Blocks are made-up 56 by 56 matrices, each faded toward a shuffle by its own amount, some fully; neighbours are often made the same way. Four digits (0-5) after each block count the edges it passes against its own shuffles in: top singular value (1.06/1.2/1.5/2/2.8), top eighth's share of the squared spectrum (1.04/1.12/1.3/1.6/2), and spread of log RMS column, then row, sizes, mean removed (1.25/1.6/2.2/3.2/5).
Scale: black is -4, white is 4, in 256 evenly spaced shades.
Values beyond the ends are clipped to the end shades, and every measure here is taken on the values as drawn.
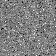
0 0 0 0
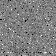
1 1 0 1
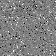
0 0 0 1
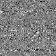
1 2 0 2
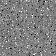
0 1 0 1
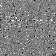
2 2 0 2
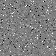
0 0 0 0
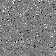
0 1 0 1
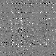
2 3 2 2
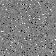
1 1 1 0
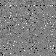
2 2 1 1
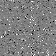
1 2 1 1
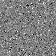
1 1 0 0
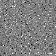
3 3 1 1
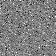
1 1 0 0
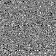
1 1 0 2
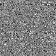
1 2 0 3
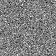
0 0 0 0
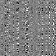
4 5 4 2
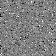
2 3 1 0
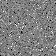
0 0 0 0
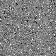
0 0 0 0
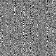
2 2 3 0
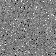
0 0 0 0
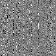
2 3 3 0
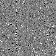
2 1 1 0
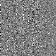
2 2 3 0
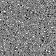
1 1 0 0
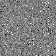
1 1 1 0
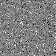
1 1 1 0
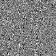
1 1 2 0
